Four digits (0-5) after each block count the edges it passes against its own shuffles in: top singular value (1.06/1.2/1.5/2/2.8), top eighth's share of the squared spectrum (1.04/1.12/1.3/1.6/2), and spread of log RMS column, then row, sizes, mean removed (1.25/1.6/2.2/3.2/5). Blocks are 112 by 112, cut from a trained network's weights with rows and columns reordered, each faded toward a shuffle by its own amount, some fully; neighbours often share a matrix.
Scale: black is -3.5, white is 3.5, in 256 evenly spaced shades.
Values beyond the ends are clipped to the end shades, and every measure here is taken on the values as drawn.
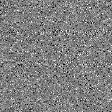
3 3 1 3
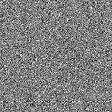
3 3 0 2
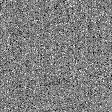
2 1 0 0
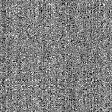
3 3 0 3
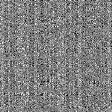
4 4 1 3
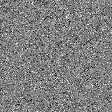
2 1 1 0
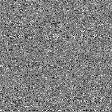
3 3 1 3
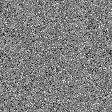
0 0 0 0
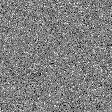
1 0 0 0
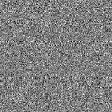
4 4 0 3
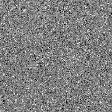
3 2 2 0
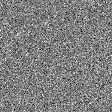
1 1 0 0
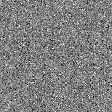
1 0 0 0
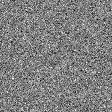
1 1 0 0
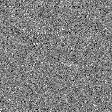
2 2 0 2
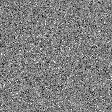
0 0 0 0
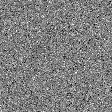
0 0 0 0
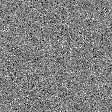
2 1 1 0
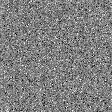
1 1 0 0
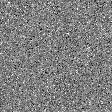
0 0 0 0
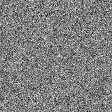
0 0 0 0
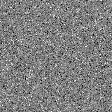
1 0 0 0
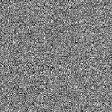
3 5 3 2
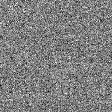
2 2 1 1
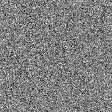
2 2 0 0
